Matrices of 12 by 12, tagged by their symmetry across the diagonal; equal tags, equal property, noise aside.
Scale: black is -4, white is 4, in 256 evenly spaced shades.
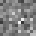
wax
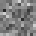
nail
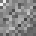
wax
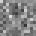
nail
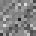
wax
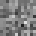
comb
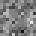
comb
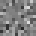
comb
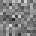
nail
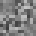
comb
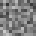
comb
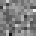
comb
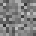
nail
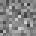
nail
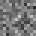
wax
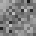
wax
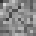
wax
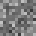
wax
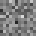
comb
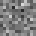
nail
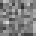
comb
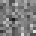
nail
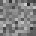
nail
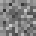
wax
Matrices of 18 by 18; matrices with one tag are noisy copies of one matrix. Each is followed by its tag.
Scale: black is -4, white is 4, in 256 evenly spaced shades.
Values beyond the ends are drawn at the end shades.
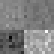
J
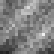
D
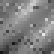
D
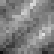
D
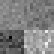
J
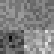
J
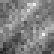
D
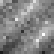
D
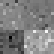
J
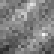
D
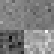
J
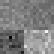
J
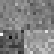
J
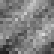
D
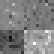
J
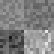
J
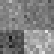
J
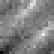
D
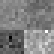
J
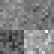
J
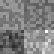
J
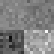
J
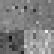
J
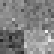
J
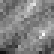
D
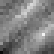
D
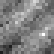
D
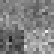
J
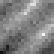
D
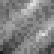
D
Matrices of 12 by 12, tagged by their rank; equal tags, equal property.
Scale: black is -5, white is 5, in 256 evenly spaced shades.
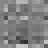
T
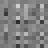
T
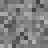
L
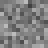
L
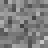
L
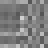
T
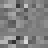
T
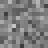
L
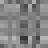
T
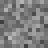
L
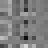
T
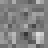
T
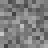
L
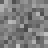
L
